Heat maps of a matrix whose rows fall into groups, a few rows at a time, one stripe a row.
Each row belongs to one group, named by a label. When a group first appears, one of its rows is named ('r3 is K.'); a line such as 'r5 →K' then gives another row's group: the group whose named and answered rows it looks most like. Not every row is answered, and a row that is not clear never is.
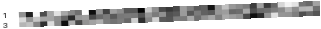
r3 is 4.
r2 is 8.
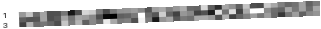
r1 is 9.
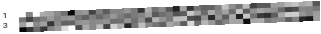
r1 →8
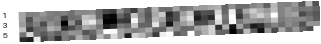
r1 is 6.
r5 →4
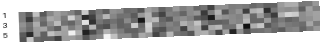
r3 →8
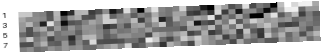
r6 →9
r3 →4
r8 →4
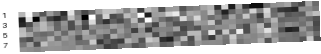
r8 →6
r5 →6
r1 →4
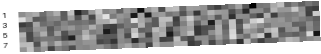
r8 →9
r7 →6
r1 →4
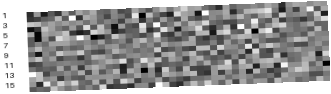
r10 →9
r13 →6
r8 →9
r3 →6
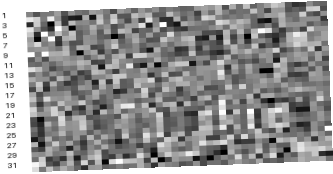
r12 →6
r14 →4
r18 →8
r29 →8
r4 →4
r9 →8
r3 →4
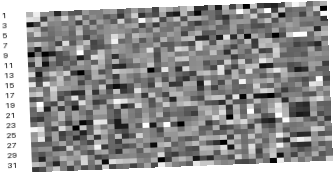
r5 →4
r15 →8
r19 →4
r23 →9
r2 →6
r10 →9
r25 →9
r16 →6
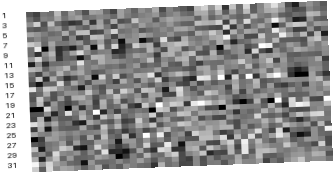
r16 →8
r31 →8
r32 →8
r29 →6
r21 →8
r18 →4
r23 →8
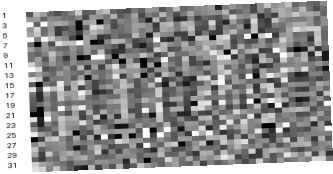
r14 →6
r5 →9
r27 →4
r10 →9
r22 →8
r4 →9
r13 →4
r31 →6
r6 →8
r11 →6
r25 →4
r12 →6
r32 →8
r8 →6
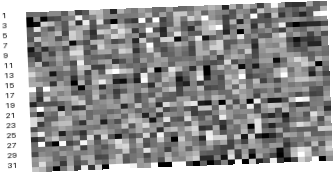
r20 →9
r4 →4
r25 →9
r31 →9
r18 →8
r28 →4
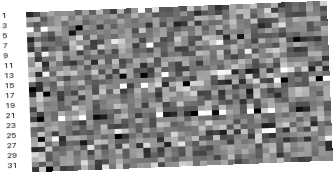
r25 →4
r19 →9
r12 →6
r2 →6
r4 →8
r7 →4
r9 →8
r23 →8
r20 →4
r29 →6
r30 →6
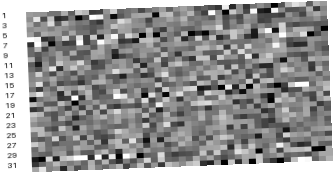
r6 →6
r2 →9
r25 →4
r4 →4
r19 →4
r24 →4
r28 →4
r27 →6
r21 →6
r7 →4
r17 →9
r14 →6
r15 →9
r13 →4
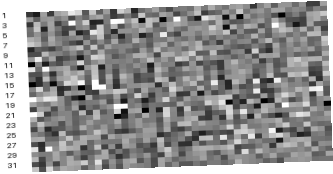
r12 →8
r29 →6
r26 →6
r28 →8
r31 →8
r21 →6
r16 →9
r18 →8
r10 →9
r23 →9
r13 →8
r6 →6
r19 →6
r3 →4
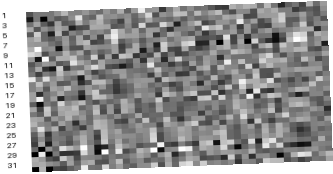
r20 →8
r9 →6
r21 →8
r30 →4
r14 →8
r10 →8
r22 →6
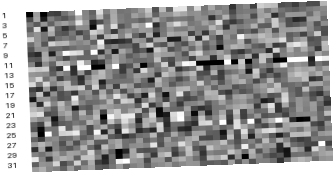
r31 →4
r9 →8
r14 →9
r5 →9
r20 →4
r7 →6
